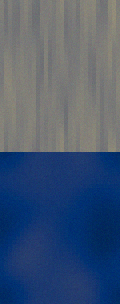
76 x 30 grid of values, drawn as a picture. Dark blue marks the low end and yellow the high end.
It is made of 2 by 1 panels. Panel 1,1: middling, streaked downward, faint in contrast. Panel 2,1: very low, smooth, faint in contrast.
